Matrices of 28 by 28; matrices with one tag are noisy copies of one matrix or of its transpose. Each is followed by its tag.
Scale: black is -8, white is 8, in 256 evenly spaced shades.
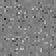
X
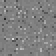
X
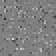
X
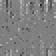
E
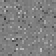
X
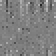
E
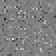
X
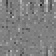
E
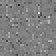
X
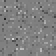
X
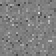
X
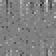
E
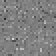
X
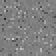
X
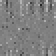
E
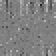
E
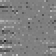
E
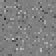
X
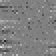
E
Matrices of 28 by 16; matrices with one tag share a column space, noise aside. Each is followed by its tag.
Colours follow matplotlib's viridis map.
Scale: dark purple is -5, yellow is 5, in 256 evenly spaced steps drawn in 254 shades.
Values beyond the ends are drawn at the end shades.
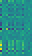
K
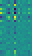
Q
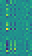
K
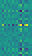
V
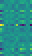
V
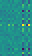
V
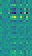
Q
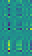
K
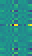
V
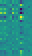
Q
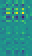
Q
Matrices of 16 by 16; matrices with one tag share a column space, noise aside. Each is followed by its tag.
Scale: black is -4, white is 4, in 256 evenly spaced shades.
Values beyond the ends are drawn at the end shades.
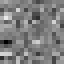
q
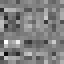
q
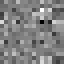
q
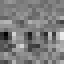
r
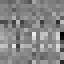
r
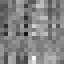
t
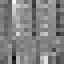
t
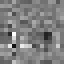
r
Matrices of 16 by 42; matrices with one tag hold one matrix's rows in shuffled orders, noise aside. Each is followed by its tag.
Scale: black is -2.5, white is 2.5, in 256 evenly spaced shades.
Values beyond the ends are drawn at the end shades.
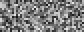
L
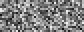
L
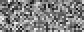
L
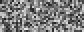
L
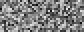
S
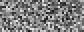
S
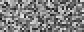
S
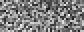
S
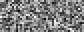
L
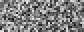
S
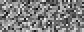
S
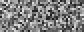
S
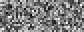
L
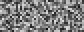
L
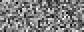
S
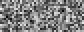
L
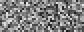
S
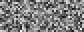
L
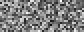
S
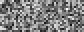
L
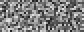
S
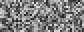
L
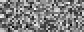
L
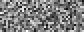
S
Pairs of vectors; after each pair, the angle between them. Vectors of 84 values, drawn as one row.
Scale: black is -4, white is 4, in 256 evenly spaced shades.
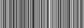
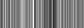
partly opposed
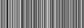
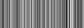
orthogonal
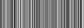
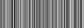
nearly parallel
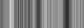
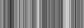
nearly opposite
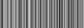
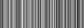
partly aligned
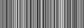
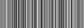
nearly opposite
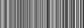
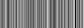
nearly opposite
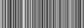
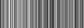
orthogonal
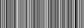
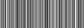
nearly opposite
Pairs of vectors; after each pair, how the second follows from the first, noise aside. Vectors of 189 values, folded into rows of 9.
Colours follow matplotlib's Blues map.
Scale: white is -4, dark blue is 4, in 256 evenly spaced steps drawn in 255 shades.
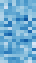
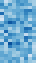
reversed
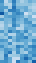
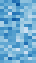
shuffled
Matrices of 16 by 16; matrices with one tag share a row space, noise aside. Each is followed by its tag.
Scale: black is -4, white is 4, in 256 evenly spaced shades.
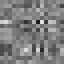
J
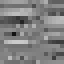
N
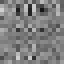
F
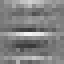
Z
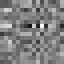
J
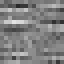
N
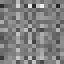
F
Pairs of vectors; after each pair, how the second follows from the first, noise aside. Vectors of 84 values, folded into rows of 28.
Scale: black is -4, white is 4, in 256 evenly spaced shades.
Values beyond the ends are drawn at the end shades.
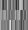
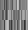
reversed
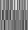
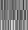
reversed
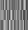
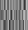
negated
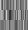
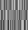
shuffled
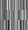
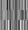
negated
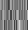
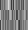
reversed
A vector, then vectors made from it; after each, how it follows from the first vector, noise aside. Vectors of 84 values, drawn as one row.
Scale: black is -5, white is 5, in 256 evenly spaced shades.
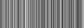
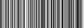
scaled up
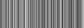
copied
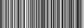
scaled up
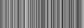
copied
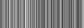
copied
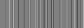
partly zeroed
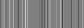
partly zeroed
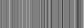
partly zeroed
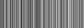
wrapped around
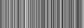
copied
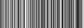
scaled up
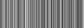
copied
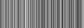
copied
